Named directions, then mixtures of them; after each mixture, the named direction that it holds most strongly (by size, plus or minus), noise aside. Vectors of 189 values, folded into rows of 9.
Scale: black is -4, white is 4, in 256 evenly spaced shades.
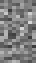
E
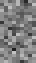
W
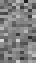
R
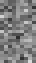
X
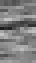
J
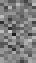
W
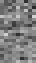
R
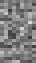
E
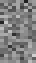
R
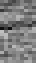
J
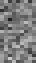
X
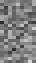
E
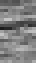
J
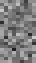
W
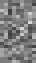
E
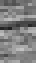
J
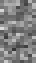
W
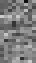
R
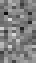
E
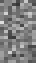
E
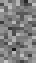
W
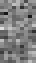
R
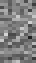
E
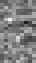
X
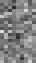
X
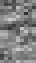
J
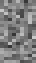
E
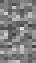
E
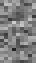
W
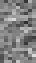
R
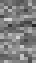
X
